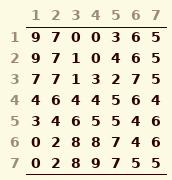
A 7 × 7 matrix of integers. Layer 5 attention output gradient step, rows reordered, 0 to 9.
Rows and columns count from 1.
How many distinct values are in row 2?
7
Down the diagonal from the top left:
9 7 1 4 5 4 5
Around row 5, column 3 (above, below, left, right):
4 8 4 5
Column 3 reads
0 1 1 4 6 8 8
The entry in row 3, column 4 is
3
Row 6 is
0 2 8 8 7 4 6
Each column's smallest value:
0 2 0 0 2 4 4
